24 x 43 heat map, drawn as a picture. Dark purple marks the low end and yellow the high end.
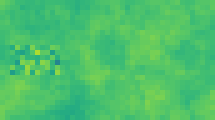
Values change most from cell to cell in the middle left. Overall the values sit about 70% of the way up the scale. No row or column stands out. The texture is blotchy. An odd patch, rougher than its surroundings, sits in the middle left. Neither half mirrors the other.
